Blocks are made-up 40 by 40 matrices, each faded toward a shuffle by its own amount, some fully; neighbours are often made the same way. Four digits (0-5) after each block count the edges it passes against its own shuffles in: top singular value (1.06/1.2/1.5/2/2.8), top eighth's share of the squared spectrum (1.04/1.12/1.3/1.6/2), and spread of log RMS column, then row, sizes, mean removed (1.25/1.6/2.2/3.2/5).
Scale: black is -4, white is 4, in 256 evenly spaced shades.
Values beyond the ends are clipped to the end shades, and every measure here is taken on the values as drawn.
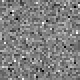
0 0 0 0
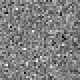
0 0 0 0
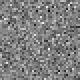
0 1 0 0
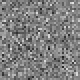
3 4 1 1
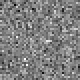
2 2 1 0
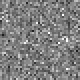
0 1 0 0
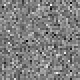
2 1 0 0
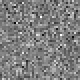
1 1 0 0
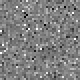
0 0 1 0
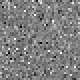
0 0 0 0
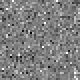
0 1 0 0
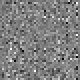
2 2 3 2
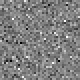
0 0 0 0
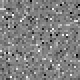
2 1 0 0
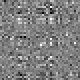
4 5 2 3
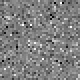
1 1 0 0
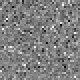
1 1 0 0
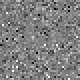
2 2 1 0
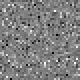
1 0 0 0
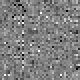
3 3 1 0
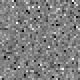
0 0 0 0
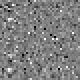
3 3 1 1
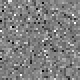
0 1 0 0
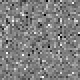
3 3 1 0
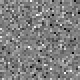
2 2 0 0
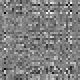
4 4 3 2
